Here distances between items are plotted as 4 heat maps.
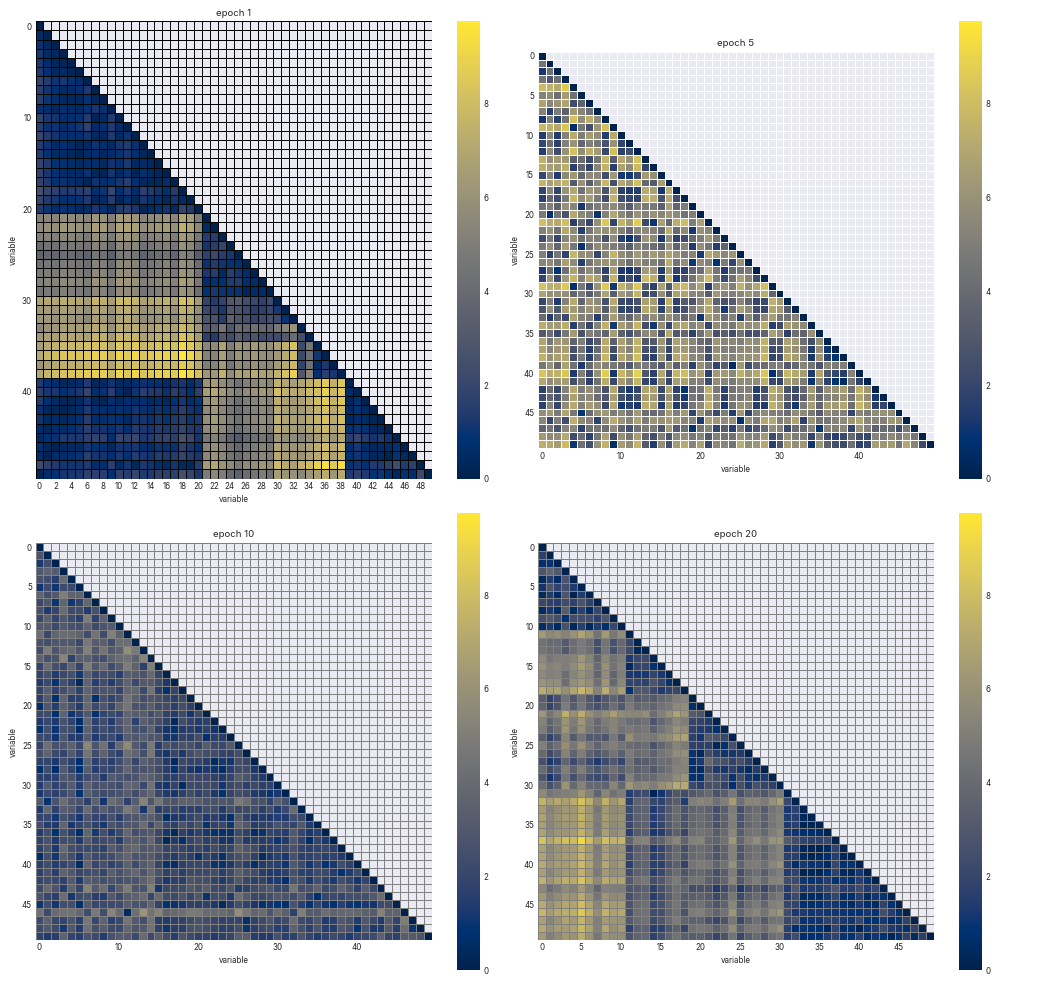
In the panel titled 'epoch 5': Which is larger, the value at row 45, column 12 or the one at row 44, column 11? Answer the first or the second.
the first
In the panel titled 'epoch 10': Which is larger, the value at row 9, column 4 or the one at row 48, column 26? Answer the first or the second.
the first
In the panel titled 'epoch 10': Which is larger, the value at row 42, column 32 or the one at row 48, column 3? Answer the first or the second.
the first
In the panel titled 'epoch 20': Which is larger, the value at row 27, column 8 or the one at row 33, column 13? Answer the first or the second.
the second
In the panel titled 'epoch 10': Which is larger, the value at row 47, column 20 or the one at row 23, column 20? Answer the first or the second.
the first
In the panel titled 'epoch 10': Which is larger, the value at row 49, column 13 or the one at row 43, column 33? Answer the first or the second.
the first
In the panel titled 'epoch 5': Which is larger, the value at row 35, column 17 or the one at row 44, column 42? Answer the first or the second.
the first
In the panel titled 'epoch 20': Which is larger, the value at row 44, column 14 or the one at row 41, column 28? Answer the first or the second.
the second
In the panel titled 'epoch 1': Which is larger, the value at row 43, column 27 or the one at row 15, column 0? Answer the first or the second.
the first
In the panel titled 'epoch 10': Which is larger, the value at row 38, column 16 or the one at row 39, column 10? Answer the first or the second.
the second
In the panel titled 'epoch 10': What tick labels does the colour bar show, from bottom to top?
0, 2, 4, 6, 8
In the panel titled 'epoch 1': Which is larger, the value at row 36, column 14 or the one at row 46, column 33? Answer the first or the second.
the first
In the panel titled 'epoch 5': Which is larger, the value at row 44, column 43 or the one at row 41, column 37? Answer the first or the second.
the first
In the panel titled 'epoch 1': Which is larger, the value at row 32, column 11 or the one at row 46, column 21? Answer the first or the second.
the first
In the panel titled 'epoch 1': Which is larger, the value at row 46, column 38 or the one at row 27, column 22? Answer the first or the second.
the first
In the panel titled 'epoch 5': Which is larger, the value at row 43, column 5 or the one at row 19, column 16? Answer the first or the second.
the second
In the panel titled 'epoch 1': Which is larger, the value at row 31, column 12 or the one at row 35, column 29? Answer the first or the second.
the first
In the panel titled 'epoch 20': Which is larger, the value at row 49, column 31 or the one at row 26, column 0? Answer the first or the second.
the second
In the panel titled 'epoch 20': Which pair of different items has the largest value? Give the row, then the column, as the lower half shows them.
37, 5
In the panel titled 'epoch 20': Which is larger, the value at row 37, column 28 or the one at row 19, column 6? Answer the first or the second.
the first
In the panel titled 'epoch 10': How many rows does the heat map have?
50
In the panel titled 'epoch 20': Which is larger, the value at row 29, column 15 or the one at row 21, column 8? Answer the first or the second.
the second
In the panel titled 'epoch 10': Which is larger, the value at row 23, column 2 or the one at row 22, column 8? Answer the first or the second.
the second
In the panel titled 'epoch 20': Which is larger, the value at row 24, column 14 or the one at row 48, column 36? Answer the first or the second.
the first
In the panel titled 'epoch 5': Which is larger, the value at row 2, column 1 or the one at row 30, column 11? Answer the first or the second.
the second
